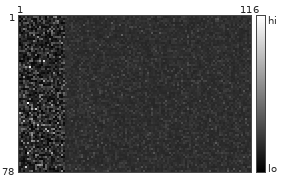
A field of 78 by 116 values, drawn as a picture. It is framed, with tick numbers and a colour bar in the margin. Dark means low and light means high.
Grain: fine. Average level on the scale: 20%. Stripes: none. Seam: vertical, 20% of the way across, the right part calmer.
